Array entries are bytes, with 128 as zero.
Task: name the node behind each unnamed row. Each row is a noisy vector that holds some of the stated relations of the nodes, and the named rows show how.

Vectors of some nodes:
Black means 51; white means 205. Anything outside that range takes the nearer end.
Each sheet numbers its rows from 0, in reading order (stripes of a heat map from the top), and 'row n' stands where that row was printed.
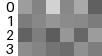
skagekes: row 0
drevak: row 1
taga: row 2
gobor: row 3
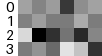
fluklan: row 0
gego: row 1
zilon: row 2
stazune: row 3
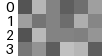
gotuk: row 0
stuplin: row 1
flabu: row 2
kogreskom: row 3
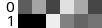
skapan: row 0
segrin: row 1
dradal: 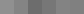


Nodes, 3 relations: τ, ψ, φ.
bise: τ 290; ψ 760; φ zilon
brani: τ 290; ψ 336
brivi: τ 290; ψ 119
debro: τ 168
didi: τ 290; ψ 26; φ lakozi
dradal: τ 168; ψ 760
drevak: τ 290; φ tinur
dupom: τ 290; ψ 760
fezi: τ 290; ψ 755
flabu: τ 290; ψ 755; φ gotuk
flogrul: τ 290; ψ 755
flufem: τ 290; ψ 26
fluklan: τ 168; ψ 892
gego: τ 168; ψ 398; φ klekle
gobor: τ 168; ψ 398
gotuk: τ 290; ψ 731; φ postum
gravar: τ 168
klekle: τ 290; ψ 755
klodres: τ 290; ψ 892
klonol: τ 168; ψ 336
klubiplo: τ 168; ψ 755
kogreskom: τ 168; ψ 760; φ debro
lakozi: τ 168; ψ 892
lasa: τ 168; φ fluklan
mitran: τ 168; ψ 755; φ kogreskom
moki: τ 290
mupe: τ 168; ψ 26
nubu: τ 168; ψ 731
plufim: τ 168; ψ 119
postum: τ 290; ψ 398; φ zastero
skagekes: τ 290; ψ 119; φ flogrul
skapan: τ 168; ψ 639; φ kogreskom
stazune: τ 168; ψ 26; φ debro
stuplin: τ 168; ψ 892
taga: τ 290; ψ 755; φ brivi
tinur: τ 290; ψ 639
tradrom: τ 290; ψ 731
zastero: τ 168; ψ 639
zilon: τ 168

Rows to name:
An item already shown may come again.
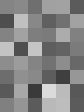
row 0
debro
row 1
gotuk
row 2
gego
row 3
brivi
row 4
lasa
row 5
tinur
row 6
mitran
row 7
kogreskom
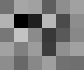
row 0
postum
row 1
bise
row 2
zastero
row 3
fluklan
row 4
didi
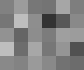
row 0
gego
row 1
zastero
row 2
klodres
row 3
plufim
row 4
flufem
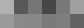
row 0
lakozi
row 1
mupe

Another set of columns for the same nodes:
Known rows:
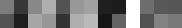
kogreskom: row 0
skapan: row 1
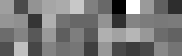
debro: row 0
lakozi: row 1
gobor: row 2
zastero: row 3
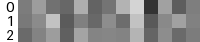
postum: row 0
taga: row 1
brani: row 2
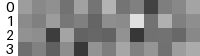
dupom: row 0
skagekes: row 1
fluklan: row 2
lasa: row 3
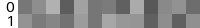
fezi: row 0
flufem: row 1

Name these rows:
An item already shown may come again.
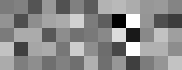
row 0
gego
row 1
debro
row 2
flabu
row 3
stazune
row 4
bise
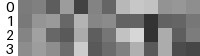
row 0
gego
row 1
tinur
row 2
postum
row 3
brivi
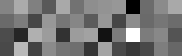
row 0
gotuk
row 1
zilon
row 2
mitran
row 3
zastero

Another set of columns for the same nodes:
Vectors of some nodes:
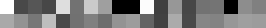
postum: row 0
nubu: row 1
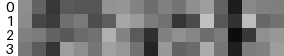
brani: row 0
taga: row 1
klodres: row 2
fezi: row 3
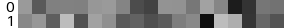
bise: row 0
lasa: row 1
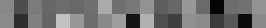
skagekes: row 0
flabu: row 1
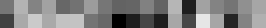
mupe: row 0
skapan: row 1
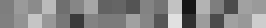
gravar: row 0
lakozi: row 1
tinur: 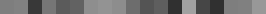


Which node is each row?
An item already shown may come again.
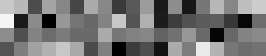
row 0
zastero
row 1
gotuk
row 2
skagekes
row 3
mitran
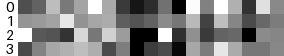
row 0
kogreskom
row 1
gego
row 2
postum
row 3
mitran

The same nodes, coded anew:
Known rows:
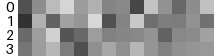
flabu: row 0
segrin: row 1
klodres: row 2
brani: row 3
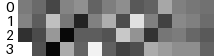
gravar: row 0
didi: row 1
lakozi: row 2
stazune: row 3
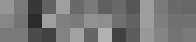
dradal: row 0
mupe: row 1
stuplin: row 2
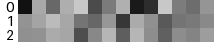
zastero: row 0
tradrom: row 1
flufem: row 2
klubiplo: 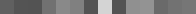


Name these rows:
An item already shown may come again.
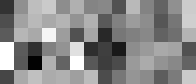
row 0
flabu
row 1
postum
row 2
gotuk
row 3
skapan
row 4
stazune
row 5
postum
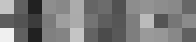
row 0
debro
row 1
gego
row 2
kogreskom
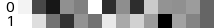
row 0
mitran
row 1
bise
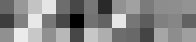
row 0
skagekes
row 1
brivi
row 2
tinur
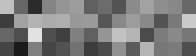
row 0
debro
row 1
postum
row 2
taga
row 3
lasa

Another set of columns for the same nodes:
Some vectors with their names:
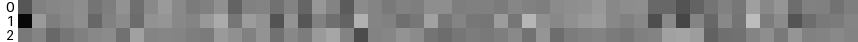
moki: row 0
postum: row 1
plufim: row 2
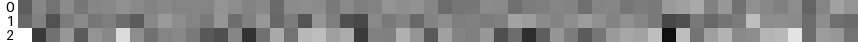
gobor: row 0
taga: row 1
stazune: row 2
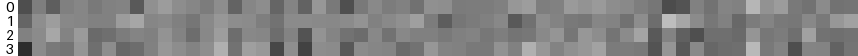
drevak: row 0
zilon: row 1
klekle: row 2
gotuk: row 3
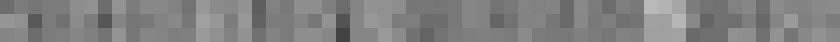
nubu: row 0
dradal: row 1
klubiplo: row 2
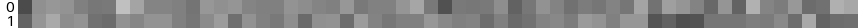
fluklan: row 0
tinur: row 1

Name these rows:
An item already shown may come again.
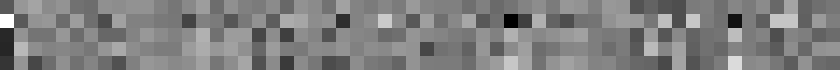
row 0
tinur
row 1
kogreskom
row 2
gotuk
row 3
zastero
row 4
flabu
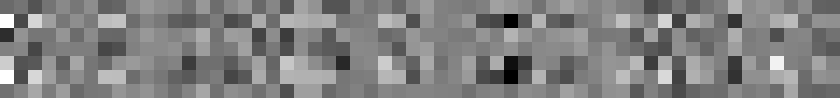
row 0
skagekes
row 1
debro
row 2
gotuk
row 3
bise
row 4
skapan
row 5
debro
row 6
brivi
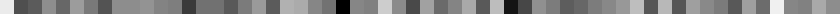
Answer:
mitran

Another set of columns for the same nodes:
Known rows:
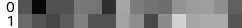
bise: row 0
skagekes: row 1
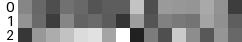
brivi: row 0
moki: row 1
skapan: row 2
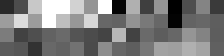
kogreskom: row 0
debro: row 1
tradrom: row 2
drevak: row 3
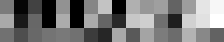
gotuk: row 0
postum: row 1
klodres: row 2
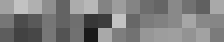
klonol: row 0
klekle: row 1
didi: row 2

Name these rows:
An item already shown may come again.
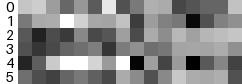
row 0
zastero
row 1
stazune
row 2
flabu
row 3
taga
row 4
kogreskom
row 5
skagekes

